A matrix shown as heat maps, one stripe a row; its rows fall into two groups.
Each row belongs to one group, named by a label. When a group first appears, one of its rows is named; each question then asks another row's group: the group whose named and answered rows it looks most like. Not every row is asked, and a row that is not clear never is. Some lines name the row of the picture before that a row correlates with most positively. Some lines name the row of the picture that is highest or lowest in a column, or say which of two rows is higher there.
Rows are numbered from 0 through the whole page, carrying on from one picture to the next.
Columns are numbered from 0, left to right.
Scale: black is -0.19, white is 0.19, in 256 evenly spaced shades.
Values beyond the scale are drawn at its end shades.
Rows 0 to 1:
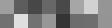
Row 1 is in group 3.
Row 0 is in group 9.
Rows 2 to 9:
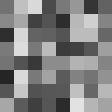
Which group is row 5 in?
3
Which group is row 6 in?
9
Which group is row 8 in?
3
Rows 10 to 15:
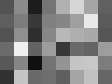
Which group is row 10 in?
9
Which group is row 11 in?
9
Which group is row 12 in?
9
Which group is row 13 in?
3
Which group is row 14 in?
9
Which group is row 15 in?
9
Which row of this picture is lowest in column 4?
13
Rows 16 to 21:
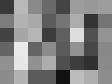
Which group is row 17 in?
3
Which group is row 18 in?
3
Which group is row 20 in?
3
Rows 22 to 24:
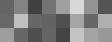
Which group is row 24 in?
9
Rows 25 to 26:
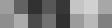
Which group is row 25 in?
9
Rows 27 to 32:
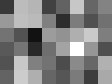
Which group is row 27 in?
3
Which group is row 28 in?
3
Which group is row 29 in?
9
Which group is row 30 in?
9
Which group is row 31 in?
3
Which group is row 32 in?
3
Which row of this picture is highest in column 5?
30
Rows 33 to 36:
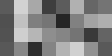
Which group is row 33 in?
3
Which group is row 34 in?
3
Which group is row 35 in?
3
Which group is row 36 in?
9
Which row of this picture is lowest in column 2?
36
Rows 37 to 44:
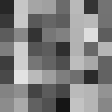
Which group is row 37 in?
3
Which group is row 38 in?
9
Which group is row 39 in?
9
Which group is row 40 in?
3
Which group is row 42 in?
3
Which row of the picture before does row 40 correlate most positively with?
34
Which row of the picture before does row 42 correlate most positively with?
35
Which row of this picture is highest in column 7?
40
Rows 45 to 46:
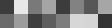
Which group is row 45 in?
3
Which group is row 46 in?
9
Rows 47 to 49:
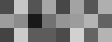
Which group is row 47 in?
3
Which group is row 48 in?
9
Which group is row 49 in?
3
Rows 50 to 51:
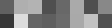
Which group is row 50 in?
3
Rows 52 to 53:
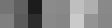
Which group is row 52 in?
9
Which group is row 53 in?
9
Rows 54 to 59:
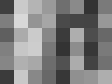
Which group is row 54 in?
3
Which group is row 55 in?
3
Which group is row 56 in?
3
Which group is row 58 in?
3
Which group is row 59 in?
3
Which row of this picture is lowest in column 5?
55
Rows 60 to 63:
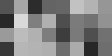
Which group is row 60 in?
9
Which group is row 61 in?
3
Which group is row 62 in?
3
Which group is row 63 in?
3
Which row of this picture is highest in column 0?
62
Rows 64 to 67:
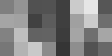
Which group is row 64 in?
9
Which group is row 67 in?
3
